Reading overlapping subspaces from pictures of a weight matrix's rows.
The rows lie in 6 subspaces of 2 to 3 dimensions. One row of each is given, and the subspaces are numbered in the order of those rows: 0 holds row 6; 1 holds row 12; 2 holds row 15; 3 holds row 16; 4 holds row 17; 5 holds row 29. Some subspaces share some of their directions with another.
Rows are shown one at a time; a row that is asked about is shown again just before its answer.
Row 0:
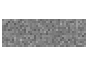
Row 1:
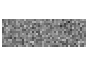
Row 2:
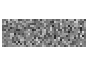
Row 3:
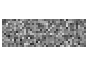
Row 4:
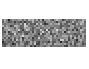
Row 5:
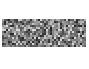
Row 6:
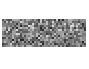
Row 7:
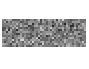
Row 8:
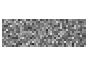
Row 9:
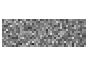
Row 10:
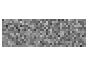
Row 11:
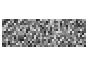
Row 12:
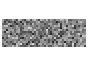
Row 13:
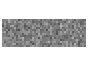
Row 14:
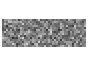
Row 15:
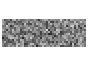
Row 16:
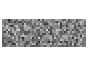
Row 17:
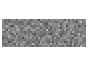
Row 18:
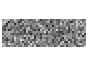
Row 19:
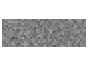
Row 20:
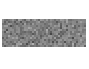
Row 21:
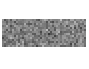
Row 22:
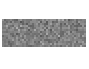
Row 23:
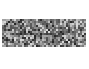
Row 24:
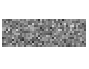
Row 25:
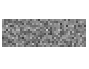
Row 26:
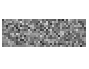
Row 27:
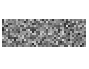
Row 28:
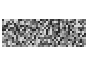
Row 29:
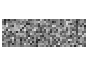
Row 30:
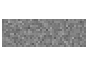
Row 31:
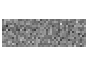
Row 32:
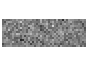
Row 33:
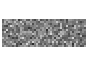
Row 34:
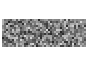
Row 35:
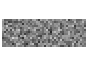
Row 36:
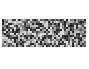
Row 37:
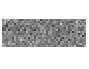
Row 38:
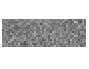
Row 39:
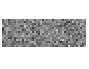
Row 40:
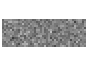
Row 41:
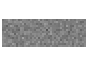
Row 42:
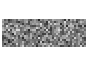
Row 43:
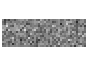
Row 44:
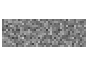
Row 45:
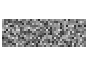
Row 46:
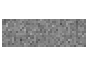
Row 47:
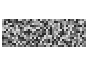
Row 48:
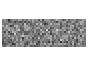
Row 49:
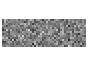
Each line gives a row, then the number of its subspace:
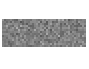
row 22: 0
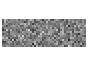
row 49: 3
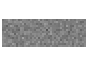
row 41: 3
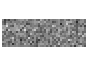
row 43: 5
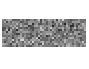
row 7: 0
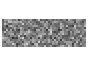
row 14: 4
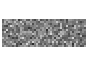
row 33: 1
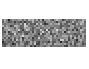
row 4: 3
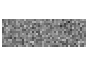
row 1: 3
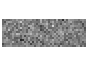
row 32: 0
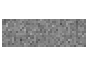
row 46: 5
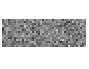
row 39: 3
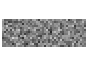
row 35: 4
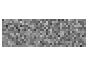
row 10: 0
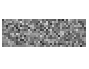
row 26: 0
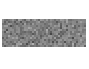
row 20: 1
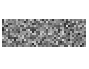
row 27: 3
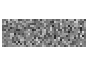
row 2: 2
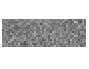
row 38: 4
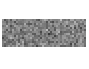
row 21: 2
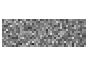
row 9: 1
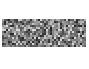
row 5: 2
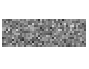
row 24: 0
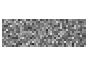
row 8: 1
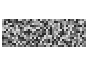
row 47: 2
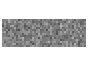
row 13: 3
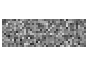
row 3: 5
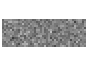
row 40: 4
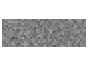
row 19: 4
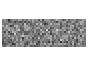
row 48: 3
